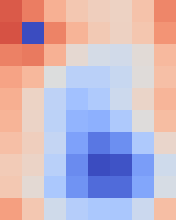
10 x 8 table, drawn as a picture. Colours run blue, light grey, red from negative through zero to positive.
Roughest part: top left. Lone odd cells: 1, lower than its neighbours. Ninth with the lowest average: bottom middle. Stripes: none. Average level on the scale: 50%. Ninth with the highest average: top left.
